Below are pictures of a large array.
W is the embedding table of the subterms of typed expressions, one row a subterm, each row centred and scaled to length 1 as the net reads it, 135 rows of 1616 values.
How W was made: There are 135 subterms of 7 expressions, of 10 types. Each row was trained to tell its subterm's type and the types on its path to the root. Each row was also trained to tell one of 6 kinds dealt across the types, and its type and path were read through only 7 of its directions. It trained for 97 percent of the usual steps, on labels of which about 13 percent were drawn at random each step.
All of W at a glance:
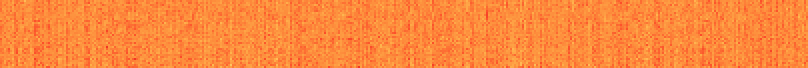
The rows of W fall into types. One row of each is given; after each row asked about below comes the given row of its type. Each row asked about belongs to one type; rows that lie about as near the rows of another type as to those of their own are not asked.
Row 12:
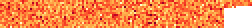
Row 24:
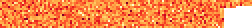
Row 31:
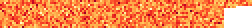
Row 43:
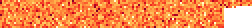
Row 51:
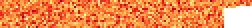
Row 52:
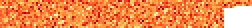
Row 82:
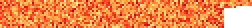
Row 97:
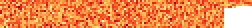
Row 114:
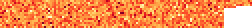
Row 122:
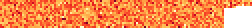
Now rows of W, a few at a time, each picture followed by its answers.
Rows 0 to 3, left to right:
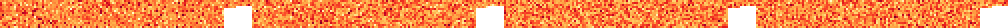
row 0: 51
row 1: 24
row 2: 43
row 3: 97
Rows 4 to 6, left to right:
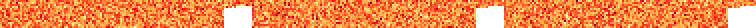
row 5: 51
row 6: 43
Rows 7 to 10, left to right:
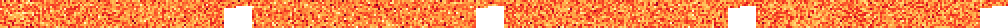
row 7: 82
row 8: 52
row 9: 12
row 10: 52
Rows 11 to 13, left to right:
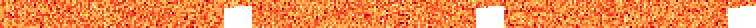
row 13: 51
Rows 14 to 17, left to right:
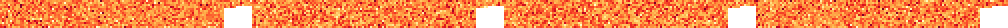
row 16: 43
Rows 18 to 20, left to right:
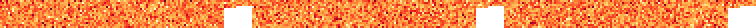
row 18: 114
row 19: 31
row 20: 122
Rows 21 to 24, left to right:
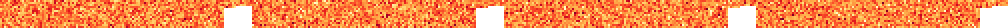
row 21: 114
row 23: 51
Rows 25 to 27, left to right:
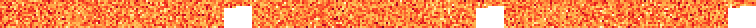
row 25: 52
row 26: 122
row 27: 97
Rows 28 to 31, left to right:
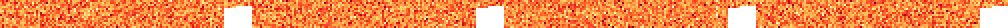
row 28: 122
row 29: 82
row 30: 122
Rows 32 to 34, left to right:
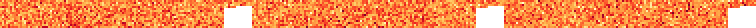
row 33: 122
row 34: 12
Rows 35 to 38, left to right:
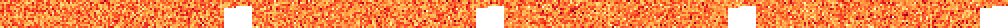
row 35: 82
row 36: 82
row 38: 12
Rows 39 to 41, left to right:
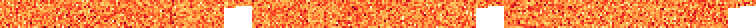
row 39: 122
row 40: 52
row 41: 82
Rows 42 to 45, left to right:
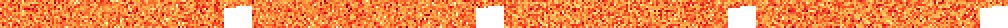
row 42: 82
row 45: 43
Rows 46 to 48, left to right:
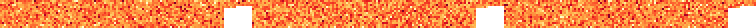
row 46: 12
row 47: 31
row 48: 97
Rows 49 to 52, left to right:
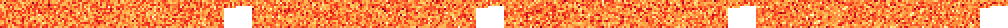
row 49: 43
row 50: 43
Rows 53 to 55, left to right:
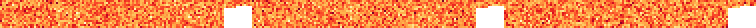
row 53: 52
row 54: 114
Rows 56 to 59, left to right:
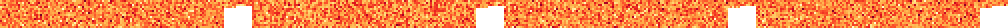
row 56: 12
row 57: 51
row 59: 114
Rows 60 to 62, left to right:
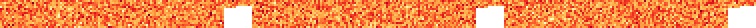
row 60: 52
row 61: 97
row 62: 31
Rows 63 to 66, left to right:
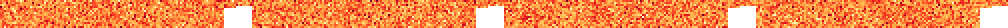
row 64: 51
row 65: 52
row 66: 31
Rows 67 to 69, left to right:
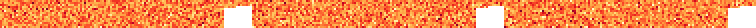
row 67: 31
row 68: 82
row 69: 122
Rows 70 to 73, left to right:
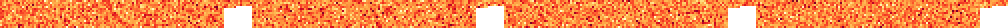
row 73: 31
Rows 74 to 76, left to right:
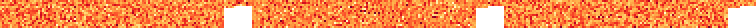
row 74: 52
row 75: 31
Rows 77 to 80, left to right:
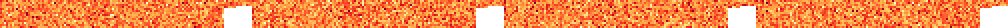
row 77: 51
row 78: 52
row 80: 114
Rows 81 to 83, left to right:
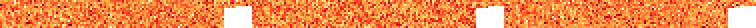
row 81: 31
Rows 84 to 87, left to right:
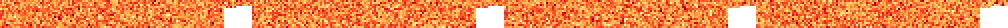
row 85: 43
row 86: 51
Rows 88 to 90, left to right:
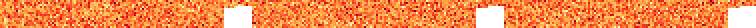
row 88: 122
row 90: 31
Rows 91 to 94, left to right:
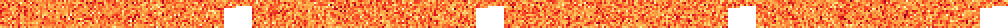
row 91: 97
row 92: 52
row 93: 52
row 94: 12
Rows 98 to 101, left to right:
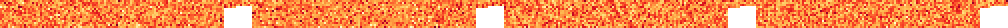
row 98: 52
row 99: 82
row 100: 114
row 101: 82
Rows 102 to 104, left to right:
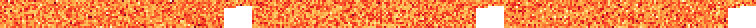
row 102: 114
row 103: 97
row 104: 97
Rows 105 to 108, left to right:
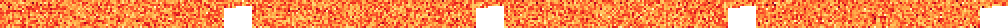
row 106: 82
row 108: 12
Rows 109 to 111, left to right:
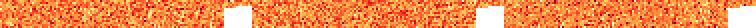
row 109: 24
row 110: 31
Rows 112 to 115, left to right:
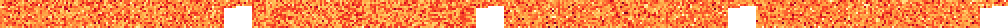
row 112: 97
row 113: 51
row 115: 12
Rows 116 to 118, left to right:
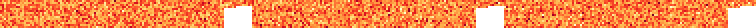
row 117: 51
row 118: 43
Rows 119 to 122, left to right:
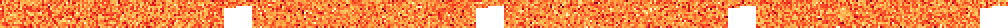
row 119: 51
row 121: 97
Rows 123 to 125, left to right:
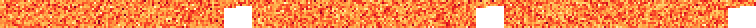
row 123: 82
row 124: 114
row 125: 97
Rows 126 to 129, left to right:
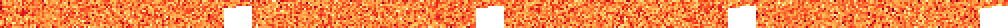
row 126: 43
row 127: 114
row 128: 82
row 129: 51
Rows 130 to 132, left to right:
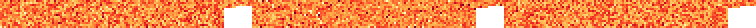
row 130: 82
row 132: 51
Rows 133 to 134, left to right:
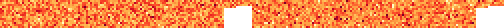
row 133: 43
